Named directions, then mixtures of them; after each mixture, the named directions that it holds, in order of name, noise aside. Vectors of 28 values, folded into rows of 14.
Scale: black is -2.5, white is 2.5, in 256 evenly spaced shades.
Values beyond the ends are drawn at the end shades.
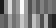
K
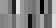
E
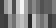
E, K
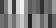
E, K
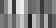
E, K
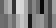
E, K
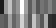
K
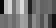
K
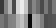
E, K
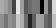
E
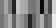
E
